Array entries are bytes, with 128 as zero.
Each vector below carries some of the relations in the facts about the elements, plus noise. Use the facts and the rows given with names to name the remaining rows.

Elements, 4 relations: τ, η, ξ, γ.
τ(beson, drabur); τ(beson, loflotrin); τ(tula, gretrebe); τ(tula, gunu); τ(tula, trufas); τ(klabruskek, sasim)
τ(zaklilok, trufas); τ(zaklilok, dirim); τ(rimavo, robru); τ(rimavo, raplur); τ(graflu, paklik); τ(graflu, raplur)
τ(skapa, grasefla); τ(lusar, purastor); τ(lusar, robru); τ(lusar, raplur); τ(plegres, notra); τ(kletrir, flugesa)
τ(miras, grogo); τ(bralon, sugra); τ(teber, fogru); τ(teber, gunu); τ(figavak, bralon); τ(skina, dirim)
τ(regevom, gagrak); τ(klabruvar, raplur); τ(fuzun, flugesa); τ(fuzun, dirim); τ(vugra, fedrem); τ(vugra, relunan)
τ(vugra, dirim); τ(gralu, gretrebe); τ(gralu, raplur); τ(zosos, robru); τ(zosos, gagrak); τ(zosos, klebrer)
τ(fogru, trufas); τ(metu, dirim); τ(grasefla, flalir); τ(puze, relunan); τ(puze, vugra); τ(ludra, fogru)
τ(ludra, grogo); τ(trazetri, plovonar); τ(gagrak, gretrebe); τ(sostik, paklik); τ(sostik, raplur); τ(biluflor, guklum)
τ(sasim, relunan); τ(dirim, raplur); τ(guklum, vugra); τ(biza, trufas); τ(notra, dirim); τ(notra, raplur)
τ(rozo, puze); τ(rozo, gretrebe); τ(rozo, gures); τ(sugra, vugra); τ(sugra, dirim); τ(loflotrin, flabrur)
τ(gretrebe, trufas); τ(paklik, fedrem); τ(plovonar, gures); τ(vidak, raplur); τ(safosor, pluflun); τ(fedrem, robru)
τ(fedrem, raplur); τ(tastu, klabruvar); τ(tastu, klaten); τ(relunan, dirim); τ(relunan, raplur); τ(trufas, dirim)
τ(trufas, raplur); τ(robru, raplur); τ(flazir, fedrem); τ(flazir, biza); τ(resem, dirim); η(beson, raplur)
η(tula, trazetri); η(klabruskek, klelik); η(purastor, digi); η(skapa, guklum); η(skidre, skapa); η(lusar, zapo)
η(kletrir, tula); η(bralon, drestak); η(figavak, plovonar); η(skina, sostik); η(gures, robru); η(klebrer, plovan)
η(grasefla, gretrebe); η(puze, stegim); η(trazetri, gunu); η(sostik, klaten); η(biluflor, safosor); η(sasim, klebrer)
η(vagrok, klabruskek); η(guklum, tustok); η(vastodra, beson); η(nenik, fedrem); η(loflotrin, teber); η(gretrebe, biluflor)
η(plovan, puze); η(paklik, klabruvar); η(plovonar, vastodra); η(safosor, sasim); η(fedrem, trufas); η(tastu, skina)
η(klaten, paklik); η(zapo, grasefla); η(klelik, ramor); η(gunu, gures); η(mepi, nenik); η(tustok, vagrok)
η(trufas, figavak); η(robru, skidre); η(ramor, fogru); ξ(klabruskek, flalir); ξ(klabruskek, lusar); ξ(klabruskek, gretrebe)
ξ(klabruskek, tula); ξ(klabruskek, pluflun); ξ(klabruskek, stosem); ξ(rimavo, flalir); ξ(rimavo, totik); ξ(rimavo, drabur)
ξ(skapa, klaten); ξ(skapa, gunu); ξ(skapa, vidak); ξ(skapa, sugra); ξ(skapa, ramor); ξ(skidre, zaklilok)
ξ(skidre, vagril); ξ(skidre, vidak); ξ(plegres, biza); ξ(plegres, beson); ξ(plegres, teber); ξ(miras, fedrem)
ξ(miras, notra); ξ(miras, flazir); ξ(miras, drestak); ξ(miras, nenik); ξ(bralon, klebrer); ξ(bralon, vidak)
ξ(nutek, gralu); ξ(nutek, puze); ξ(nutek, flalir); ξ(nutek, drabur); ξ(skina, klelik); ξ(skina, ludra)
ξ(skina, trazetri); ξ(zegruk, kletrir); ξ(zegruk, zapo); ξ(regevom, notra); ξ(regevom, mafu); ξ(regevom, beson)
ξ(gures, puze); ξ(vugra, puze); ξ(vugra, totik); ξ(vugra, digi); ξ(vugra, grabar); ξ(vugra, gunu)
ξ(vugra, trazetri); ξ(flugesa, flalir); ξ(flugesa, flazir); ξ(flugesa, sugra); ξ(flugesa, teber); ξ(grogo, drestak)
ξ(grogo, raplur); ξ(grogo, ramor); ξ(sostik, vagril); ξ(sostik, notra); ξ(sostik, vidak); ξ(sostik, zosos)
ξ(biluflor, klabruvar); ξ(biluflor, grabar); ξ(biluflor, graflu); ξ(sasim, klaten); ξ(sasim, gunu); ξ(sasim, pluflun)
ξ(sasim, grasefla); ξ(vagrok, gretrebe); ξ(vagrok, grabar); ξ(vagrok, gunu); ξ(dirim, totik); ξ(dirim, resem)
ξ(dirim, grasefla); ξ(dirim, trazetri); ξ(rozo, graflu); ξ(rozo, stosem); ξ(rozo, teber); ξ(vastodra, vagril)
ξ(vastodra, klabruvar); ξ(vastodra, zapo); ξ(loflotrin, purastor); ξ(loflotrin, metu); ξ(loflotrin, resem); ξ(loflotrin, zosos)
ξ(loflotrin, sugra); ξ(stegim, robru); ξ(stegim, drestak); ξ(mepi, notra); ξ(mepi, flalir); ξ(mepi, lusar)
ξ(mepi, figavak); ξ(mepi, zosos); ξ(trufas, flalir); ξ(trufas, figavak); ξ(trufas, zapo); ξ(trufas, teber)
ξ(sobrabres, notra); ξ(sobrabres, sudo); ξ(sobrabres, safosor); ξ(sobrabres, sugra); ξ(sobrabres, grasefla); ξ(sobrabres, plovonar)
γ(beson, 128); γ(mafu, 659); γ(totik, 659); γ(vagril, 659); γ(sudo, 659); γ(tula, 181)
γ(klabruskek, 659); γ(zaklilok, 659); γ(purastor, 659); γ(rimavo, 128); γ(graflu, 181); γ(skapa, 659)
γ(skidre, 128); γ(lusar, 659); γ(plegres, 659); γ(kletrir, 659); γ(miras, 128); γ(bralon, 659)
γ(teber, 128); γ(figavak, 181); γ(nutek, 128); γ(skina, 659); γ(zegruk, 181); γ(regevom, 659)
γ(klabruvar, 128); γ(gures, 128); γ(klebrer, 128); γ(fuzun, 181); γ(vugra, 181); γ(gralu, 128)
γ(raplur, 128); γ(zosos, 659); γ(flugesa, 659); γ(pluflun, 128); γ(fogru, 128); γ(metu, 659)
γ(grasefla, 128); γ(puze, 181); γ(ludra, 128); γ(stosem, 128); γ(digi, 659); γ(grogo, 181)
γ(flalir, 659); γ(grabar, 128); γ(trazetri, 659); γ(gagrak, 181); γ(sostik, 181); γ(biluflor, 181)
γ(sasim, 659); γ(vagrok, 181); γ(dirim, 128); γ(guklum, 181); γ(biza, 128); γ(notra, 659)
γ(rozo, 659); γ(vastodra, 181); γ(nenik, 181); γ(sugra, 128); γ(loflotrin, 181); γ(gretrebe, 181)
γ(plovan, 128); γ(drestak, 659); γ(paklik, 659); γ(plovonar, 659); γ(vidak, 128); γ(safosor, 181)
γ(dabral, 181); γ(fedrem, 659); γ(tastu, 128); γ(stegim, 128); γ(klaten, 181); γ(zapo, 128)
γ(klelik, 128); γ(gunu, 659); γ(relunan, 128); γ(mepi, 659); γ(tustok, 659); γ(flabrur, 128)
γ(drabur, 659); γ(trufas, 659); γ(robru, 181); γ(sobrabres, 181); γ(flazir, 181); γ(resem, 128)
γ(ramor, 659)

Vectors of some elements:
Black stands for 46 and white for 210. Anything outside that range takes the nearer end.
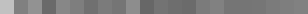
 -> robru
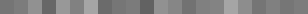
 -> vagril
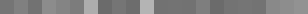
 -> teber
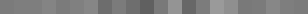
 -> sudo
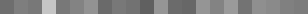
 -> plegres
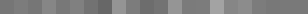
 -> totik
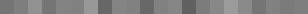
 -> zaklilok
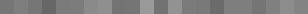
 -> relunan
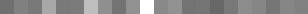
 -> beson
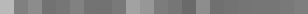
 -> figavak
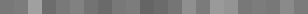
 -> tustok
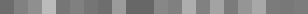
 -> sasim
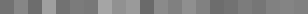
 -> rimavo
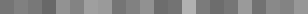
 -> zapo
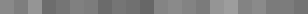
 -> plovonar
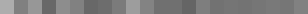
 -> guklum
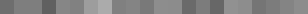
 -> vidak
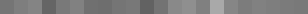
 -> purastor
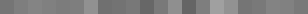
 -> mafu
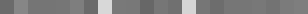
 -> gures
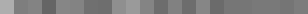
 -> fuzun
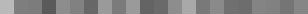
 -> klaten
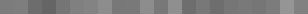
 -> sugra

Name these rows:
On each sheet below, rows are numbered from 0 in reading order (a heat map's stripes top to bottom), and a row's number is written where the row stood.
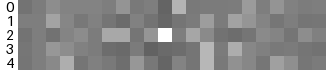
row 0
bralon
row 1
trazetri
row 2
flabrur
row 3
gunu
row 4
skina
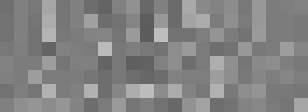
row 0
klabruskek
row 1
trufas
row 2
mepi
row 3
klebrer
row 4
drestak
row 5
ramor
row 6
drabur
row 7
biluflor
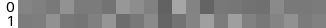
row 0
sobrabres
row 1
paklik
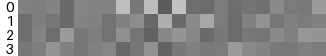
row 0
sostik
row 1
grabar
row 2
stegim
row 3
lusar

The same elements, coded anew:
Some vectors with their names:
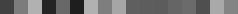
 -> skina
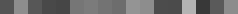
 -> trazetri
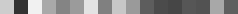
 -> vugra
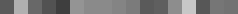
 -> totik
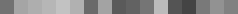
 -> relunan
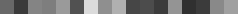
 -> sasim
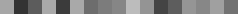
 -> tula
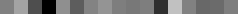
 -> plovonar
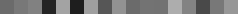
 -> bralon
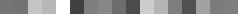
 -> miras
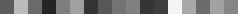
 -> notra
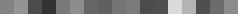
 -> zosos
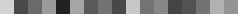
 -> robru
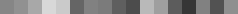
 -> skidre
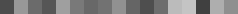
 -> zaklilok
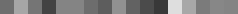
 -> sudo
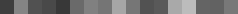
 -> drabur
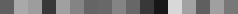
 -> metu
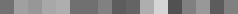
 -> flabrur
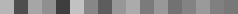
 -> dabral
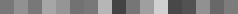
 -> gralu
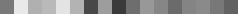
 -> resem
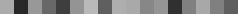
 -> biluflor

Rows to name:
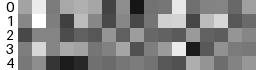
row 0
vidak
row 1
grasefla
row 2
tustok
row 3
klelik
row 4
lusar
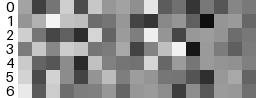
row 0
puze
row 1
dirim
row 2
figavak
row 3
ludra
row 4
graflu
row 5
vagrok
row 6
loflotrin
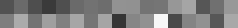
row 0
kletrir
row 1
klabruvar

